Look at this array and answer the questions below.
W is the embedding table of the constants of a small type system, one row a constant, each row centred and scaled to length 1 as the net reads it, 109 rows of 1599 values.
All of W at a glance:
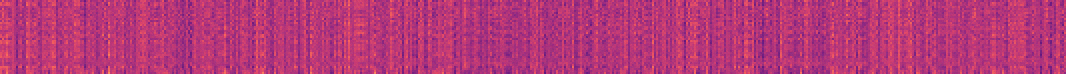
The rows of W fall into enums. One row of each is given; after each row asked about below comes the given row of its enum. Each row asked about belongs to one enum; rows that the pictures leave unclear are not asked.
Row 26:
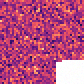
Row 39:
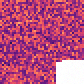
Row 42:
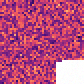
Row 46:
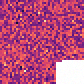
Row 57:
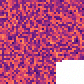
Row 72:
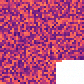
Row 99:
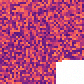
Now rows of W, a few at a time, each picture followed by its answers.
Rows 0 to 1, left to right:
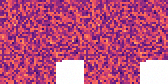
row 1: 57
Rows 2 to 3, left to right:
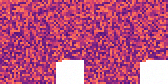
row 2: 99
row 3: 99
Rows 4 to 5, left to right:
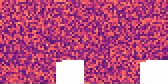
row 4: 39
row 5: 72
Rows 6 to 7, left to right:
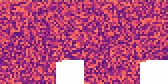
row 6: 99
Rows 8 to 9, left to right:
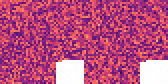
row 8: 99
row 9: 57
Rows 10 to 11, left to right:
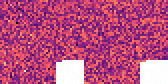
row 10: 46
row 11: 72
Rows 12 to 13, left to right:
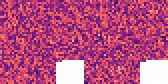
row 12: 57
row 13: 42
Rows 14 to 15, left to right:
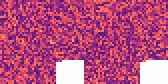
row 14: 57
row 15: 99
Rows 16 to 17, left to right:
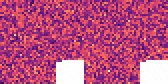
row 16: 42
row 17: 46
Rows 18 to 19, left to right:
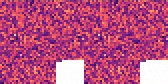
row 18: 42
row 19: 42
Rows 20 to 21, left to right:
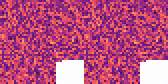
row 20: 57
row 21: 57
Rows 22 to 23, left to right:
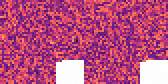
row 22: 57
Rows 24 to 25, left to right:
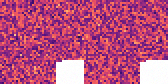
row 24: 42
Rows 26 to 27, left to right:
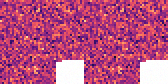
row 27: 26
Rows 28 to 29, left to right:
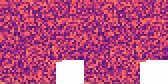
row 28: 72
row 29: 72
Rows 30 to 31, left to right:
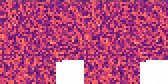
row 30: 57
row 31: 57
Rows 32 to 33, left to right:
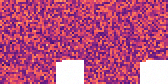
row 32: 39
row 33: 99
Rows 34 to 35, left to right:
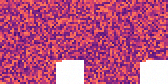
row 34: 72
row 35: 99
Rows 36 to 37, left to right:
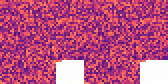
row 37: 72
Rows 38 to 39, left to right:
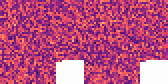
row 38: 57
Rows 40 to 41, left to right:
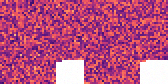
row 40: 42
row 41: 72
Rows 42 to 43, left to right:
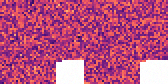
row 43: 72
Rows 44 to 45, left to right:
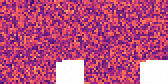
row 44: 42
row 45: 72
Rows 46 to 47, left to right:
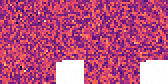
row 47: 57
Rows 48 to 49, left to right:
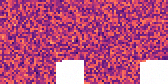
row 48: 57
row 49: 72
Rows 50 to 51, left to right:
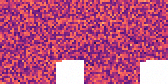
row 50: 72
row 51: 39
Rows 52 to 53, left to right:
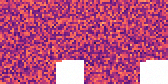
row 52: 72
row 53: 39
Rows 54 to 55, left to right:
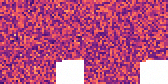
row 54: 42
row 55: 99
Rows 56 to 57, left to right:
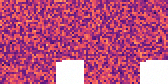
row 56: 39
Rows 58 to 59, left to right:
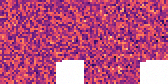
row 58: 57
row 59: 26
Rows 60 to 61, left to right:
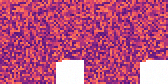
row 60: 99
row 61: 99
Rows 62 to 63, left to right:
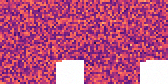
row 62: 72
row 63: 39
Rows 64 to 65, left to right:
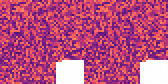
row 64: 99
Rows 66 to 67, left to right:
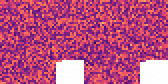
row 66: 72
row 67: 39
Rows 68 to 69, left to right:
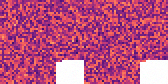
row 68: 57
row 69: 72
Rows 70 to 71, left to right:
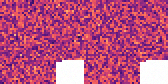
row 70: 42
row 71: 57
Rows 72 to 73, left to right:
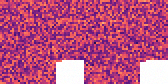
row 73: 39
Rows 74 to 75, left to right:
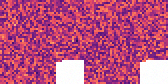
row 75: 99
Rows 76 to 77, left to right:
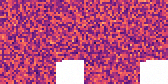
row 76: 57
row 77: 39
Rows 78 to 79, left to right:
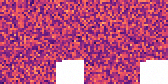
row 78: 42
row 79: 39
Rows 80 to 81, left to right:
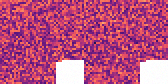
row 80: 99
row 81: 39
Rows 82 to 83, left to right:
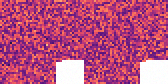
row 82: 39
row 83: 99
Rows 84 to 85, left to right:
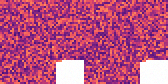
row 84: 72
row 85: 99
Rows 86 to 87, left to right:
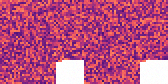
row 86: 99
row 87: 72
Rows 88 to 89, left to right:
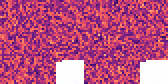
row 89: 42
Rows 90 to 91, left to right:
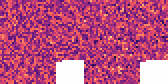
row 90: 57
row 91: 26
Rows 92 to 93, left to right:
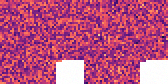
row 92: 72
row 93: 42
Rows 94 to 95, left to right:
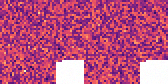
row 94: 46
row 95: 57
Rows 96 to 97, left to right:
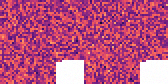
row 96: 57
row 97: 46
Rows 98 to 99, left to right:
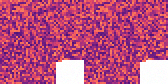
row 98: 99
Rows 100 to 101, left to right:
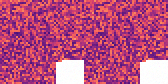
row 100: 99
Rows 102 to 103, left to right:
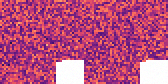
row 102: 39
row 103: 99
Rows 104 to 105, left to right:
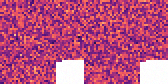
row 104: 42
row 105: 39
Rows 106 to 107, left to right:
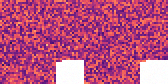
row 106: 39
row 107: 72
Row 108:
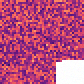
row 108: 39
